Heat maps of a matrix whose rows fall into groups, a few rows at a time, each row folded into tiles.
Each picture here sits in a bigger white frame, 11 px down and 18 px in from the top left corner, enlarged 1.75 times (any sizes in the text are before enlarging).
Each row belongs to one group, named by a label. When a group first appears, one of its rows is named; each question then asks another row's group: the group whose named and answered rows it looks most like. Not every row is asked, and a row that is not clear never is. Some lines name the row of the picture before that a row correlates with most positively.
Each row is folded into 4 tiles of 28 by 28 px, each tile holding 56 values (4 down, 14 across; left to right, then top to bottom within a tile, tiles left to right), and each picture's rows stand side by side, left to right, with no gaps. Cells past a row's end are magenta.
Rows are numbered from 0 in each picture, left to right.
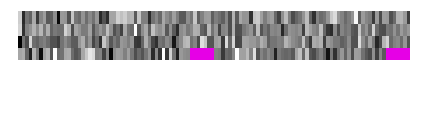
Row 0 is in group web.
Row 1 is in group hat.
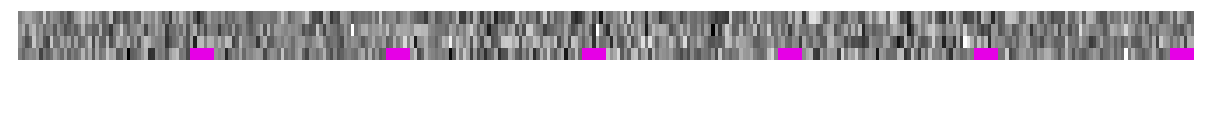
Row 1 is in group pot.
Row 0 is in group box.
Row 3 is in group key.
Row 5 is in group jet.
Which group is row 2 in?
key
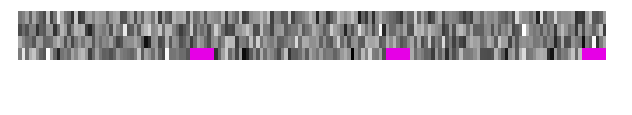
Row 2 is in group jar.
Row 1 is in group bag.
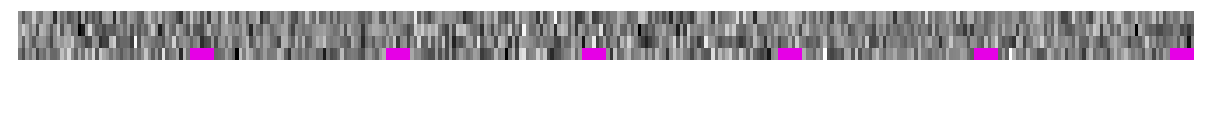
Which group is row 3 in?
jet
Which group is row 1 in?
box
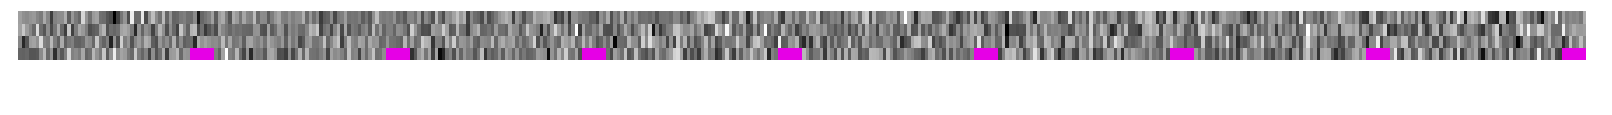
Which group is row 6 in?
jar
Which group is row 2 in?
bag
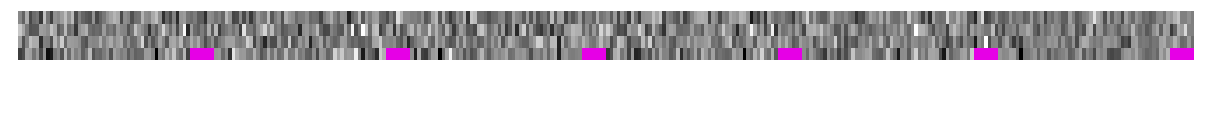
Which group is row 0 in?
bag
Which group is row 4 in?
jar
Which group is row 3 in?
bag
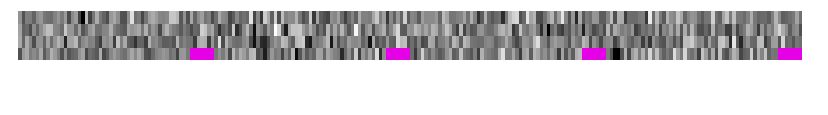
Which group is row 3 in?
web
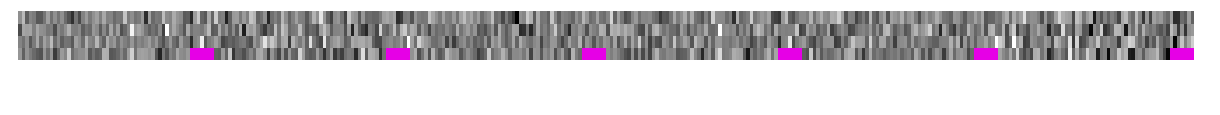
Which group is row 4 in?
jet
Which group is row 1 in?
jet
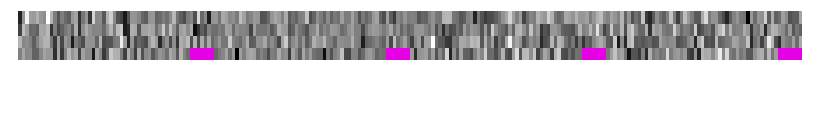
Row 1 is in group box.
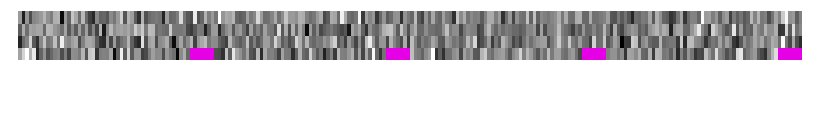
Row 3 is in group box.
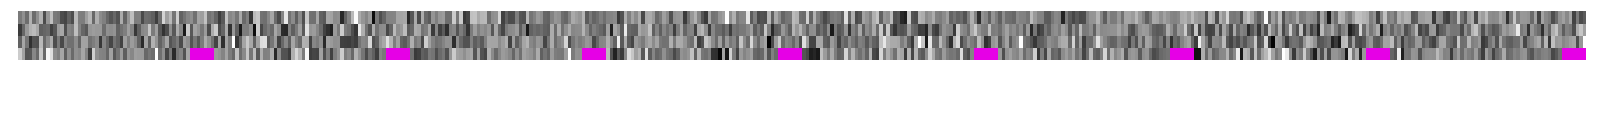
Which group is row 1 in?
hat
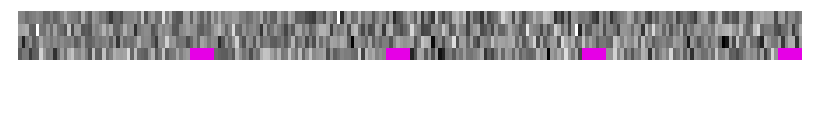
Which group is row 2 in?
bag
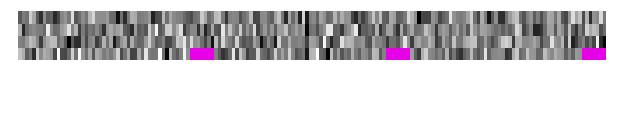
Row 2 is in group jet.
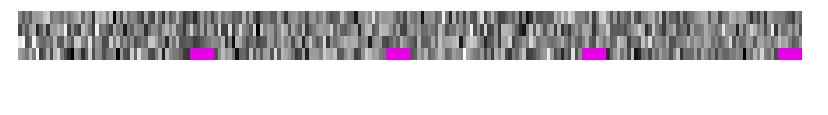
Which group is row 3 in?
bag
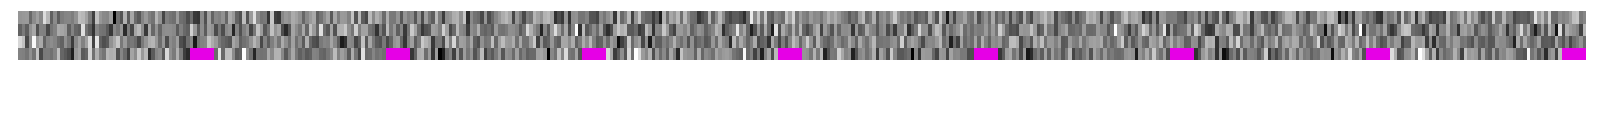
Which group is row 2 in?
bag
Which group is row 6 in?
bag
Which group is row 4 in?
box
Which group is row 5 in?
bag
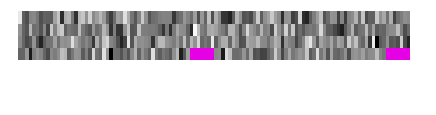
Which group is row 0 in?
jet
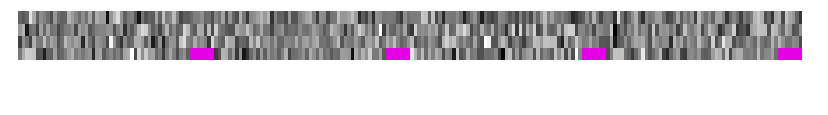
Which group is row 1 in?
bag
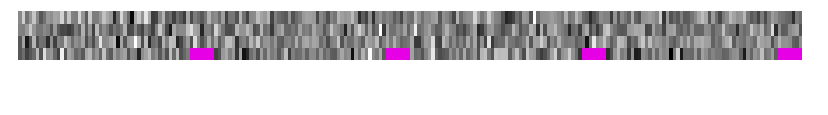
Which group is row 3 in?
bag
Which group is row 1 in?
bag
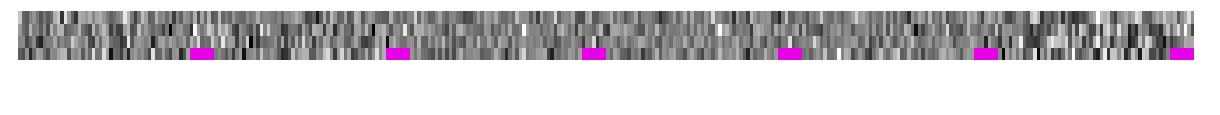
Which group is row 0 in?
jet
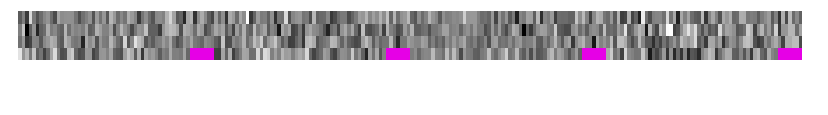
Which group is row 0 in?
hat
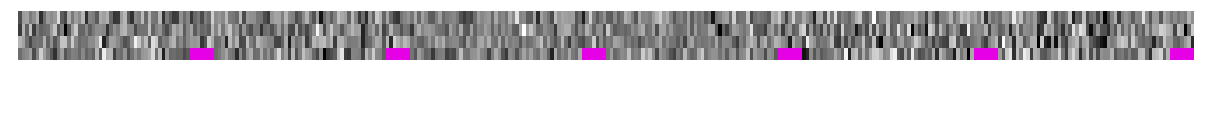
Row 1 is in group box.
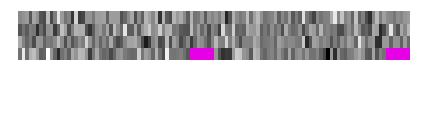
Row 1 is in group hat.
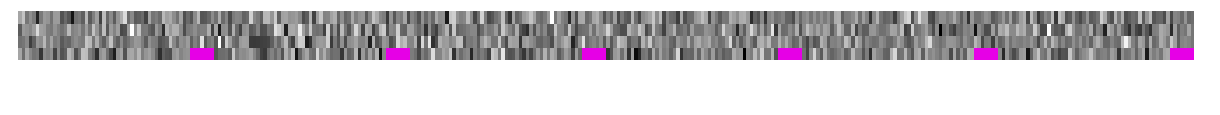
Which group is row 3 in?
bag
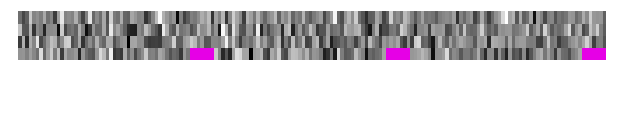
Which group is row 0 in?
hat
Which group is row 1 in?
hat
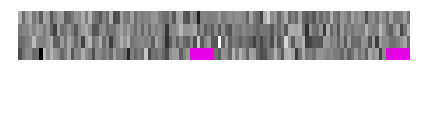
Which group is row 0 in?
box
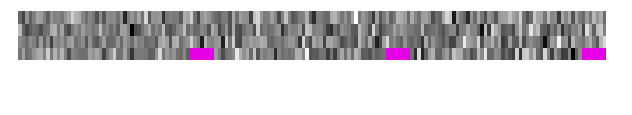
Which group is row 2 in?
jet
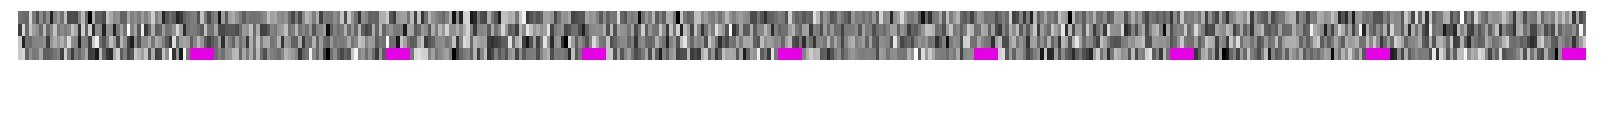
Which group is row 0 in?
key
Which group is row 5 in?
key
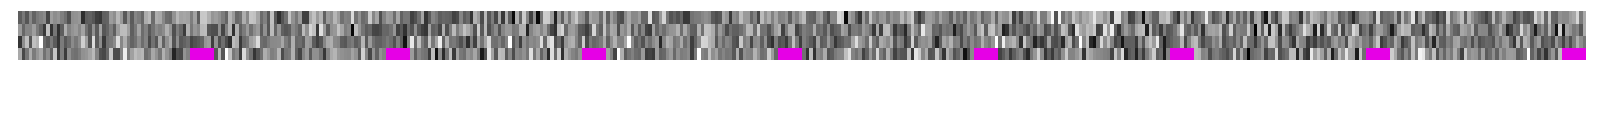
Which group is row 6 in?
key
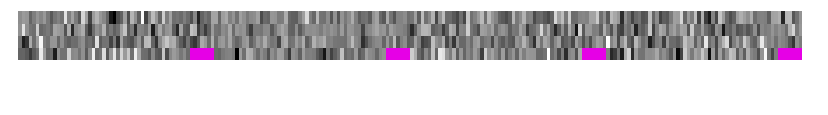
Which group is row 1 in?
box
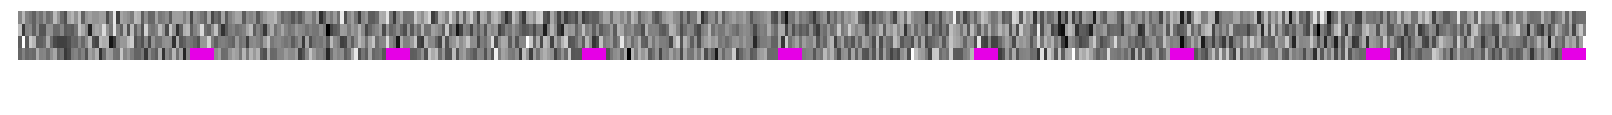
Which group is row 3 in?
box
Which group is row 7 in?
jet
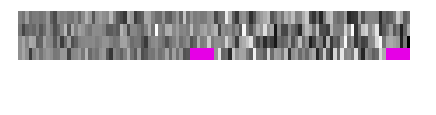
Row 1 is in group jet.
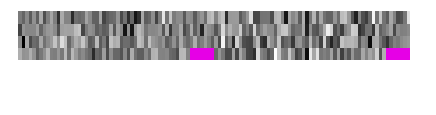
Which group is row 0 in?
key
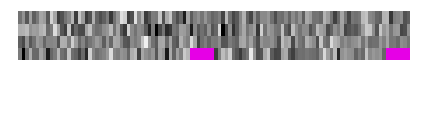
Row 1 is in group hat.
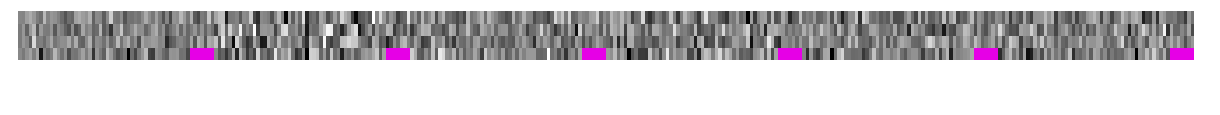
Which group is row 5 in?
bag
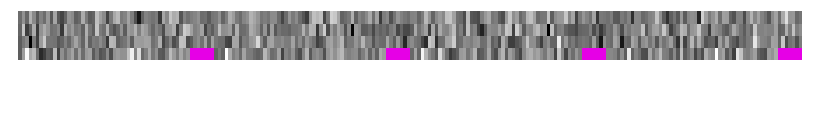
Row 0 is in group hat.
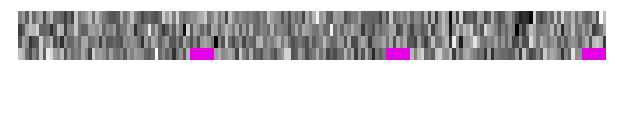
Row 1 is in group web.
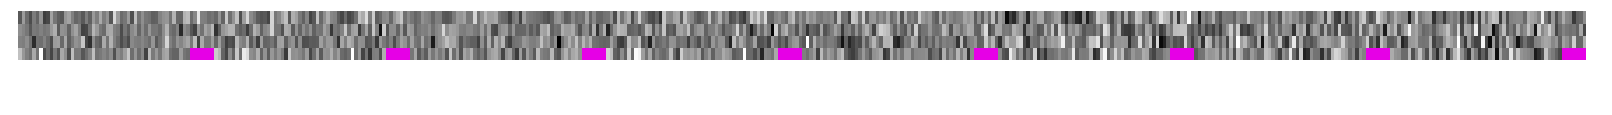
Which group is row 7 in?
jar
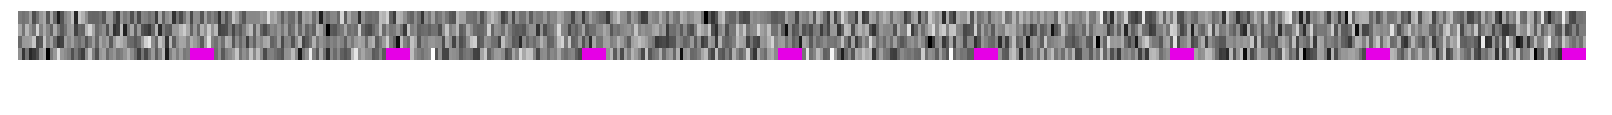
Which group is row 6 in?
box
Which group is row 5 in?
web
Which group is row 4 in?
pot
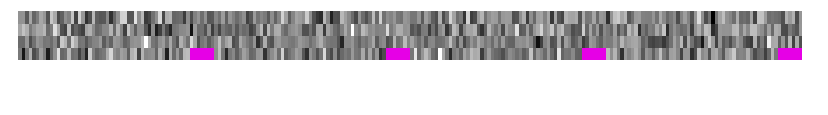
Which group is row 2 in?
pot
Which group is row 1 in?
pot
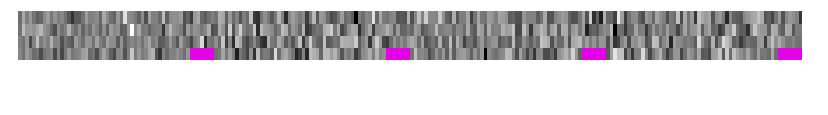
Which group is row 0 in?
jar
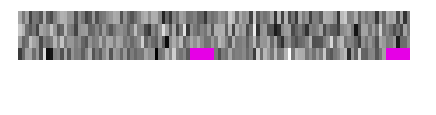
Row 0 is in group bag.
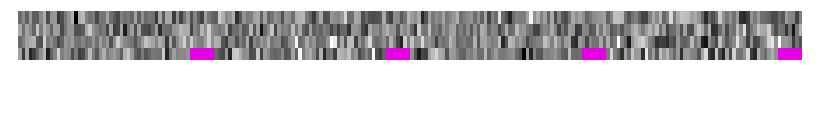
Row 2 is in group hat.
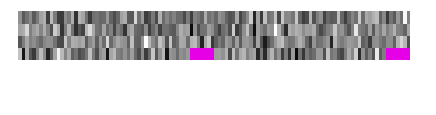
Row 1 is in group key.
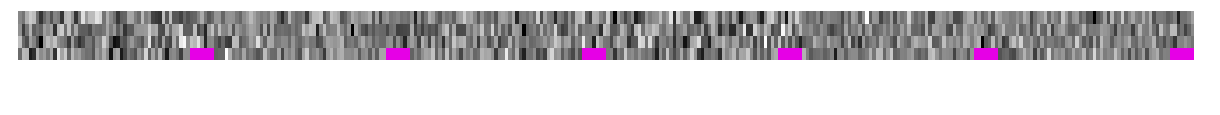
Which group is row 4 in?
web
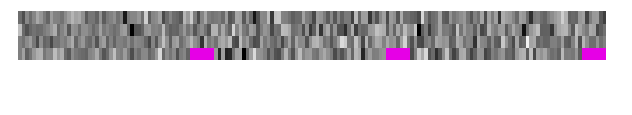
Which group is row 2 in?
hat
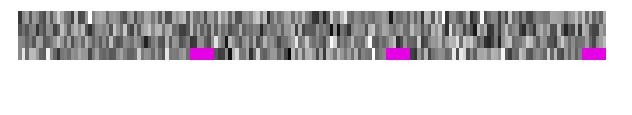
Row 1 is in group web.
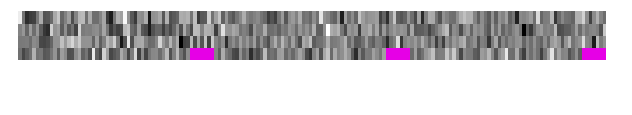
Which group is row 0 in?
jet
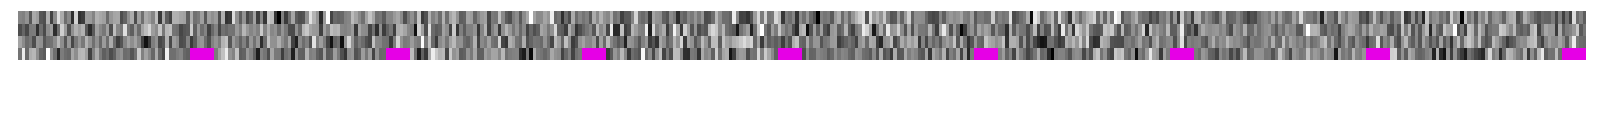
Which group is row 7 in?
key
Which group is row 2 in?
hat
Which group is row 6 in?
jar
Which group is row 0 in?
pot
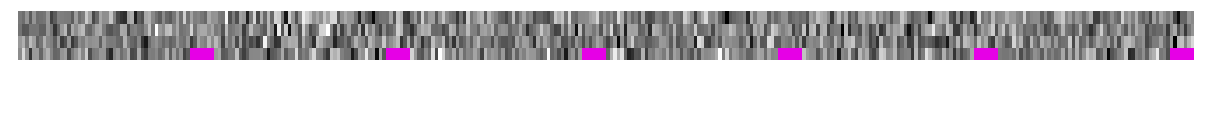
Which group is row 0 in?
pot
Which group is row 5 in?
box
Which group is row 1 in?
key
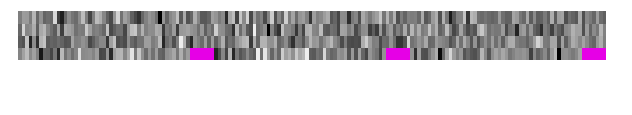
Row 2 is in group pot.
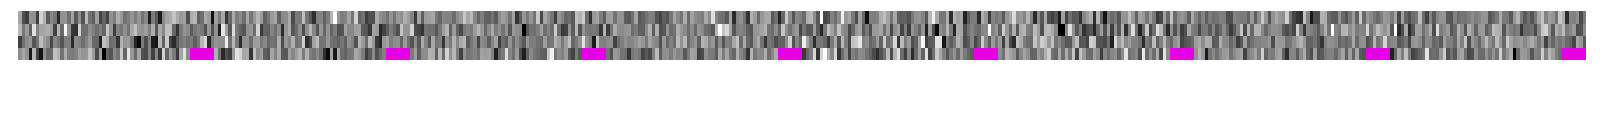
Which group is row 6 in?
pot
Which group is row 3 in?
jar
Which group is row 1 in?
hat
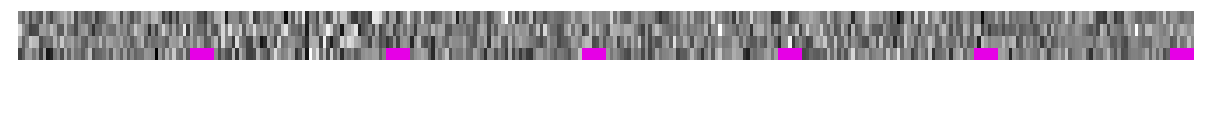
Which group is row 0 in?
bag
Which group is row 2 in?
box
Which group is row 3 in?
jar
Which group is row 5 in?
pot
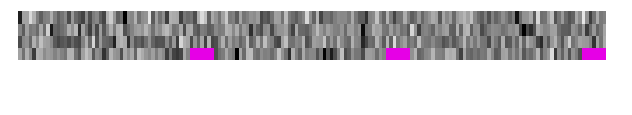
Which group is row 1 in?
box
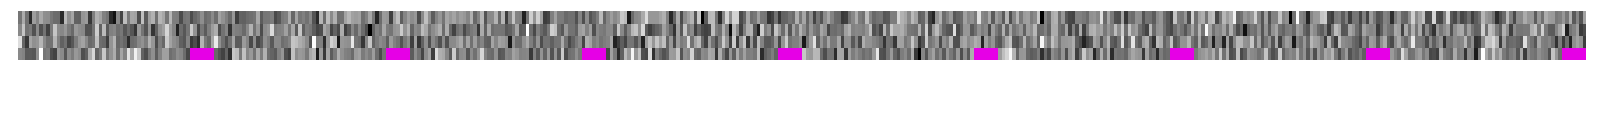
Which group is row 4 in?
web
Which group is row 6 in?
web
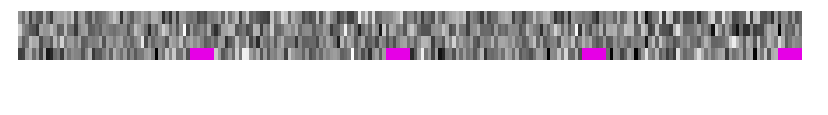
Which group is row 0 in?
bag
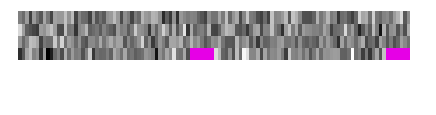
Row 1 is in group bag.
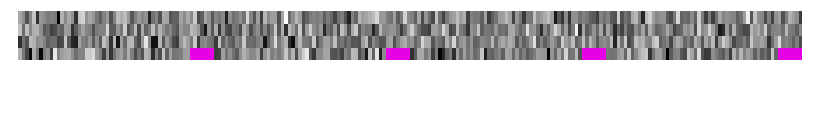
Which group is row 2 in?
bag
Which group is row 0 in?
web
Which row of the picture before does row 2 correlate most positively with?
0
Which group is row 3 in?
hat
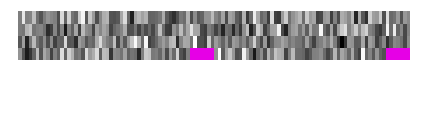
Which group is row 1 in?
pot
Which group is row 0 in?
web
